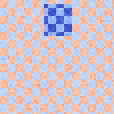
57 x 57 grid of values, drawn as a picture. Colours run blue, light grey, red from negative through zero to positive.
Ninth with the lowest average: top middle. Odd patch: lower, in the top middle. Mirror symmetry: none. Average level on the scale: 50%.
